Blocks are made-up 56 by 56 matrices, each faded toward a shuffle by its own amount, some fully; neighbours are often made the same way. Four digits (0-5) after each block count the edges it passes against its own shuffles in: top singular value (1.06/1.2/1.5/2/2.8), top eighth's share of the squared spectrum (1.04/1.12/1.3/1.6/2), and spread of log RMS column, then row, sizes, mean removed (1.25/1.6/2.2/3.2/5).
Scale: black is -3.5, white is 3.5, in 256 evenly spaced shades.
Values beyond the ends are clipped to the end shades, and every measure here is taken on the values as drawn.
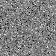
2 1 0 0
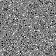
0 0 0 0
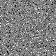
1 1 0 0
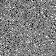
0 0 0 0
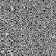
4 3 2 2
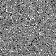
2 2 0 0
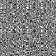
4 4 2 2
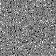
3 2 0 1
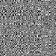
4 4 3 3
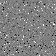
0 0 0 0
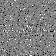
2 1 0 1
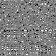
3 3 1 2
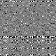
4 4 1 3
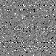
3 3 1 2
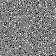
2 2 0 0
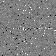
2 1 0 0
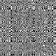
4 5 3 3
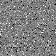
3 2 0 0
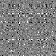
4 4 2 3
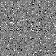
3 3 1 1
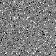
3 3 1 0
